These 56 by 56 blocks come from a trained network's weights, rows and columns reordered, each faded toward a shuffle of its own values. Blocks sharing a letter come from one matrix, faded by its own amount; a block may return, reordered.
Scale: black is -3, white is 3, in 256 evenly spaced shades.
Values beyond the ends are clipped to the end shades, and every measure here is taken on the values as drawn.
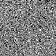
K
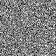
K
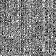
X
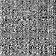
X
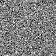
K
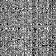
X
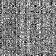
X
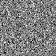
K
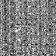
X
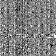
X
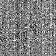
X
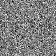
K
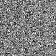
K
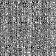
X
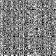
X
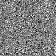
K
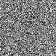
K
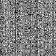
X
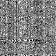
X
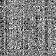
X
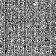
X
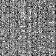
X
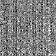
X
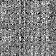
X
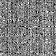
X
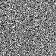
K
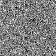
K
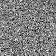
K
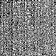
X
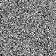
K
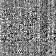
X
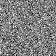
K
